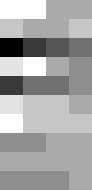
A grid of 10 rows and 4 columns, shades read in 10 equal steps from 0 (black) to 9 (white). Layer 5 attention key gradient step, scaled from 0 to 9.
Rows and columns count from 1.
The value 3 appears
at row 3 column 3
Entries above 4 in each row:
4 4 0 4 1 4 4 4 4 4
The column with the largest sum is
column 2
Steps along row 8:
same up same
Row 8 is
5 5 6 6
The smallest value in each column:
0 2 3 4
